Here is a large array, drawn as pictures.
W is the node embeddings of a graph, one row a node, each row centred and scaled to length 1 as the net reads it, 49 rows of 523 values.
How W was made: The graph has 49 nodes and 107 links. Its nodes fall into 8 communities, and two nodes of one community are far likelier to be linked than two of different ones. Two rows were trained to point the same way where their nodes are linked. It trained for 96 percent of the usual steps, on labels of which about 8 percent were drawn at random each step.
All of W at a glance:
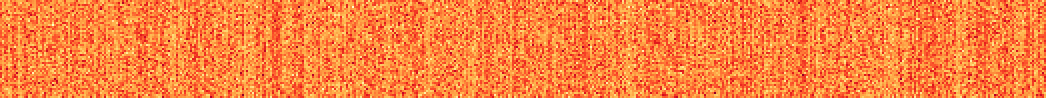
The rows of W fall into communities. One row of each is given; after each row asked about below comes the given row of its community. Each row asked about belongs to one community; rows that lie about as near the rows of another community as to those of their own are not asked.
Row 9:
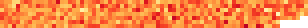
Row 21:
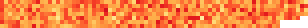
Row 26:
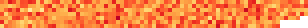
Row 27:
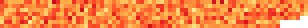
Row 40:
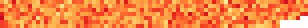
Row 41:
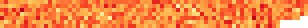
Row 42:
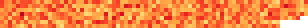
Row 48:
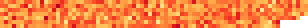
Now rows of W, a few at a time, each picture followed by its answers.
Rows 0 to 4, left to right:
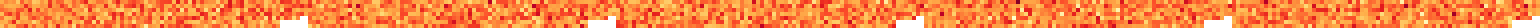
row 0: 41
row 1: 9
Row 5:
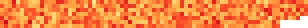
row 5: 40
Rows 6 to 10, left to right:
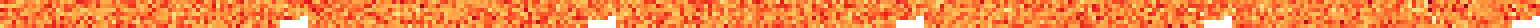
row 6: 41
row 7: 26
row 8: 21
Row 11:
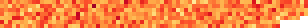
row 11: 26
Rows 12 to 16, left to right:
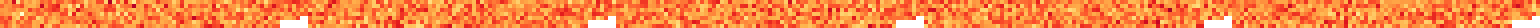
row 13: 9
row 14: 42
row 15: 26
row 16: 26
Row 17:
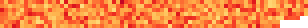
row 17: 40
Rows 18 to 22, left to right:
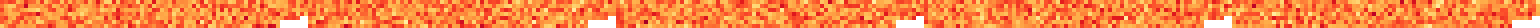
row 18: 42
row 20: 40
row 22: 27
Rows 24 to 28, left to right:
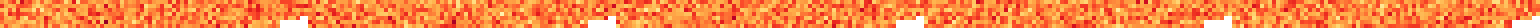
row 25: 9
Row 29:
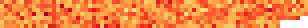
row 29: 48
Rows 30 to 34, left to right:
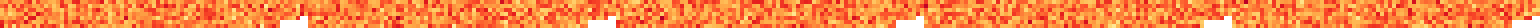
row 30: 21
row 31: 40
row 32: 21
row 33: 42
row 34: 48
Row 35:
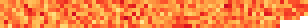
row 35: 40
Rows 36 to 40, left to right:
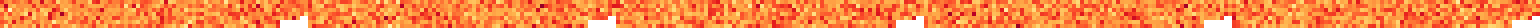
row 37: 42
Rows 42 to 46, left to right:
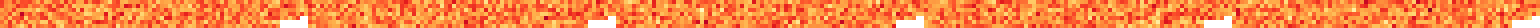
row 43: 21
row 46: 41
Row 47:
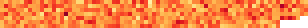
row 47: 48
